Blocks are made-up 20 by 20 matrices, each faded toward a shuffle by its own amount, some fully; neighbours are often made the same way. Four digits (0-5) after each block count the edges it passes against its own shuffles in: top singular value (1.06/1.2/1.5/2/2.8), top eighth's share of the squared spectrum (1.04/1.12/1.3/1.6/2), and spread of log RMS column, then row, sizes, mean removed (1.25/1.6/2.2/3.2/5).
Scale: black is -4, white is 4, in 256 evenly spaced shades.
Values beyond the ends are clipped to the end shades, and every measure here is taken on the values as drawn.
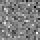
0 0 0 0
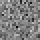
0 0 0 0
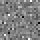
1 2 0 0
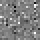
2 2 1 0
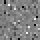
0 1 0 0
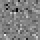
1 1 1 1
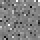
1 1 0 0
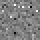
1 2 0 0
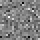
0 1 0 0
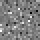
0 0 0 0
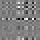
4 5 2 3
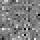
3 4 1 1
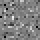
1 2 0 0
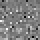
2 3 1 1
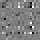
3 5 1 2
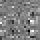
3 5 2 2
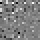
3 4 1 1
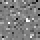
0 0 0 0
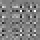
4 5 3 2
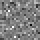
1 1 0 0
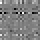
4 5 1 2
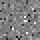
0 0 0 0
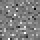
1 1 0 0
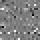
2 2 0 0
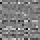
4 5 1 3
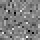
1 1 0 0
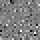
3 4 0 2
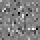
2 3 0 0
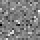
0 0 0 0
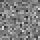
0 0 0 0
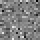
1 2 0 0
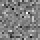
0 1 0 0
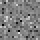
0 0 0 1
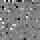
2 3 0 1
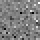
0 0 0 0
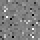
1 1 0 0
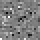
2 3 1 1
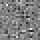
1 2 1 0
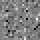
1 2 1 0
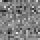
0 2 0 2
